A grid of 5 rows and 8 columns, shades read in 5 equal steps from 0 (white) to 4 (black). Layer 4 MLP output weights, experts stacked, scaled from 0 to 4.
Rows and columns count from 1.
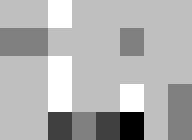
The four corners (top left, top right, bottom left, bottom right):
1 1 1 2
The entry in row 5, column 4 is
2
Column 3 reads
0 1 0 0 3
